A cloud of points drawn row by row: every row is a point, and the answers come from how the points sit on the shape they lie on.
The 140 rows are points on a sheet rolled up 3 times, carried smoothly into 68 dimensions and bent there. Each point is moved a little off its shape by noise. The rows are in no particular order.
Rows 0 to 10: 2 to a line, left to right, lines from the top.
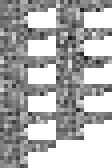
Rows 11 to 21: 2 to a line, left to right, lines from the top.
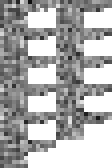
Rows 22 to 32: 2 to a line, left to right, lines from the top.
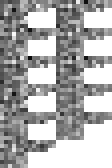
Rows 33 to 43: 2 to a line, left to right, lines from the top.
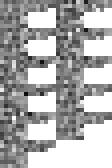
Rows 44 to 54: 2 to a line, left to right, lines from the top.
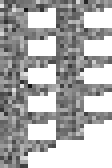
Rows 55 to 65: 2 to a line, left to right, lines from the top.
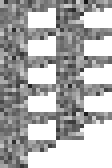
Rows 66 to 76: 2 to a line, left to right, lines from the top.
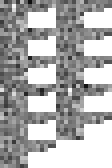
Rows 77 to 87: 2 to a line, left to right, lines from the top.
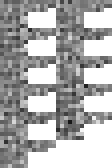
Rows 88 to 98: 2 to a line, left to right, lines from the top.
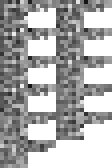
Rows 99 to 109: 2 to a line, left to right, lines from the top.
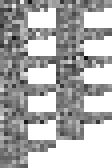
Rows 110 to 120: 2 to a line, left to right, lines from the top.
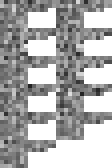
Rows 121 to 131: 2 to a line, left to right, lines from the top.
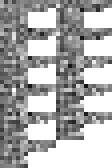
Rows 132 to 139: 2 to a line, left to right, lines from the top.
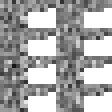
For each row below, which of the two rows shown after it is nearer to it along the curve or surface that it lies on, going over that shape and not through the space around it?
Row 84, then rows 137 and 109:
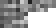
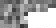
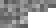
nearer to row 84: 137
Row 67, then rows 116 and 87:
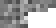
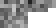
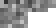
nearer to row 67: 87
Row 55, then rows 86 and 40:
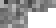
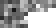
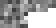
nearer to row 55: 40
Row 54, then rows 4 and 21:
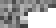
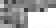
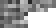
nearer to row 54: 21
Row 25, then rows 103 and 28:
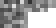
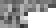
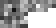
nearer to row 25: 103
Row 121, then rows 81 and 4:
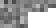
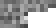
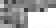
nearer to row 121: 81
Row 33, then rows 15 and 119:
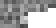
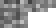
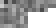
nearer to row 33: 15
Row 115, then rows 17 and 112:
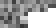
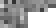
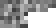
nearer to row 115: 112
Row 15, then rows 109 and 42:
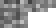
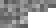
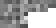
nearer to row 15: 42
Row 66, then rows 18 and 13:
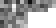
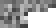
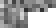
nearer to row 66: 13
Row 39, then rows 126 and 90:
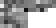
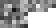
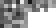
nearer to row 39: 90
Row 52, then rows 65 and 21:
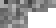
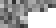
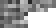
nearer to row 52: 21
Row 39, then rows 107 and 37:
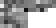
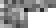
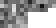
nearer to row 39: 107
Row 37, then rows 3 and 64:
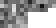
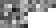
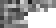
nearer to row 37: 64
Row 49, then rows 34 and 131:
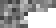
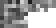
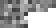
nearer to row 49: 131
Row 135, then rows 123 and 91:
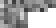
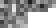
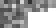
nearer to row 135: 123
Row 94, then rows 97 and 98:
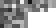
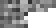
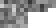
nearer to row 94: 97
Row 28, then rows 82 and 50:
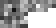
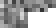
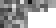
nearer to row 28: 50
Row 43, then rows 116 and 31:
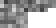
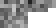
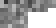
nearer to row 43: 116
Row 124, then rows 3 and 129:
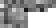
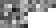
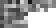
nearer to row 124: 129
